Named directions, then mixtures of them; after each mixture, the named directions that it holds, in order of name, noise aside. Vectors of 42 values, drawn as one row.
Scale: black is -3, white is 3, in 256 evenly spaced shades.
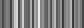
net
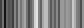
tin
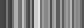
net, tin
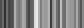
net, tin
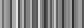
net, tin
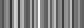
net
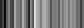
net, tin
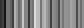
net, tin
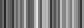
tin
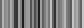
net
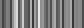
net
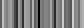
net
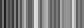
tin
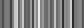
net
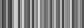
net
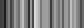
net, tin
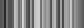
net, tin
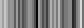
tin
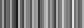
net, tin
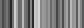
net, tin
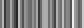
net, tin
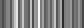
net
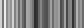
tin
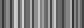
net
